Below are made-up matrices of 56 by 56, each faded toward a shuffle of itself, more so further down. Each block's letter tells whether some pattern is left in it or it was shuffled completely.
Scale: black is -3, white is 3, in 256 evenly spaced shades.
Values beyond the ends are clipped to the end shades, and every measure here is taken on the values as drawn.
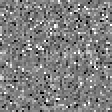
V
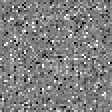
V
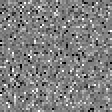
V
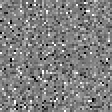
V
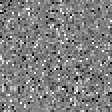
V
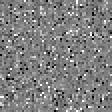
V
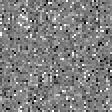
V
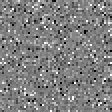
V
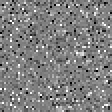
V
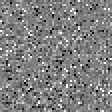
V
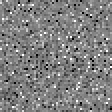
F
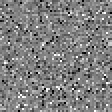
V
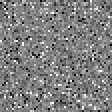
V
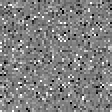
V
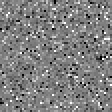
F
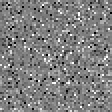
V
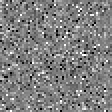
V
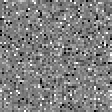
V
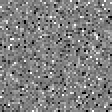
F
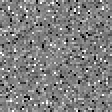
F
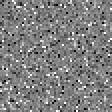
F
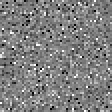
V
